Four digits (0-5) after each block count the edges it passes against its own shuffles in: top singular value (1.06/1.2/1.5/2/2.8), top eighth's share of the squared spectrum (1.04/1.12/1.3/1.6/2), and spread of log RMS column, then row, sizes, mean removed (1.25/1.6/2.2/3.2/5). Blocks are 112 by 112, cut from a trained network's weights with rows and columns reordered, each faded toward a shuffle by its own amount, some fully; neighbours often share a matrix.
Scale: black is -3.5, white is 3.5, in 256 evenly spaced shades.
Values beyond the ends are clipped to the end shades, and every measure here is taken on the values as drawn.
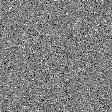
2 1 0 0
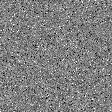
0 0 0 0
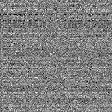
4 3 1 2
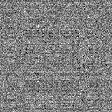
4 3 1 1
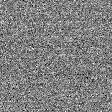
2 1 0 0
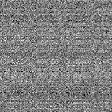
4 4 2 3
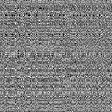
5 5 2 3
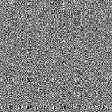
4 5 3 3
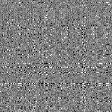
4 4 3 3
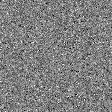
2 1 0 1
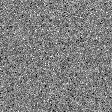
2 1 0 0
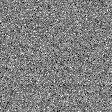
2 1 0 0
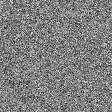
0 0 0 0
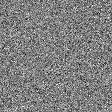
0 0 0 0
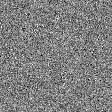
0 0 0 0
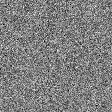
0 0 0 0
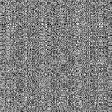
4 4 1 3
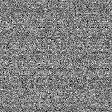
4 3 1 1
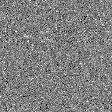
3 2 0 1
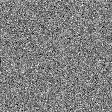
1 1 0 0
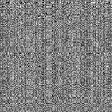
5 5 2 3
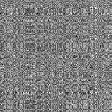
5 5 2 3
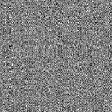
4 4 3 2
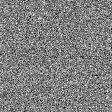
2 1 0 0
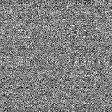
4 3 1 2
